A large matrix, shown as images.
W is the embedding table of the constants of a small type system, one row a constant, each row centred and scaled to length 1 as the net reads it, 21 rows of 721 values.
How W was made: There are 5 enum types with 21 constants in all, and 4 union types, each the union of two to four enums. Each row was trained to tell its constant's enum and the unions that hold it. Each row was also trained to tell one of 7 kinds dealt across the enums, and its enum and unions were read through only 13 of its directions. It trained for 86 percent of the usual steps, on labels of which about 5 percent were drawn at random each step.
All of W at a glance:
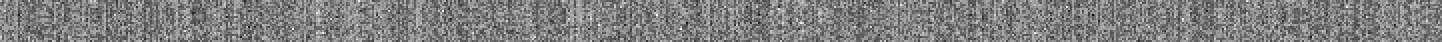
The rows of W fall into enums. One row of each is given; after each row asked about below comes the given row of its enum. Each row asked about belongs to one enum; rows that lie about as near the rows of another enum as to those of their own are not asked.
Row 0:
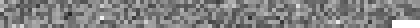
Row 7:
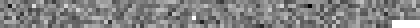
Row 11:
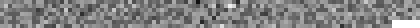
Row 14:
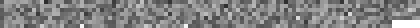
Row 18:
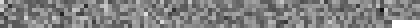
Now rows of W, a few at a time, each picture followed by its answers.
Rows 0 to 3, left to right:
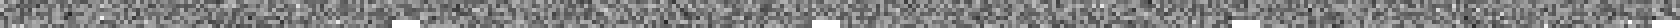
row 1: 0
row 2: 7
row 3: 0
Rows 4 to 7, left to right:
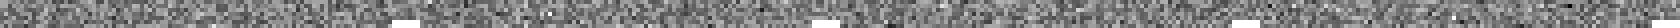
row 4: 11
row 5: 18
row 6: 18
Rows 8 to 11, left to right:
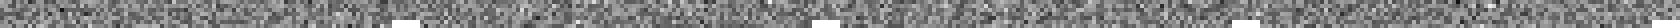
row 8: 11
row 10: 18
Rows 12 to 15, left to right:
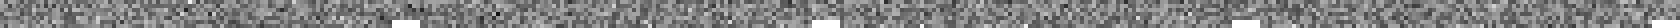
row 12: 0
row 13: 14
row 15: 7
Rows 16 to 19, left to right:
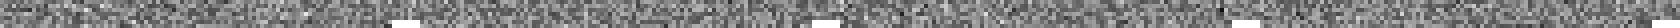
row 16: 7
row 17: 11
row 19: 0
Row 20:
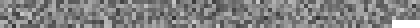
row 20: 11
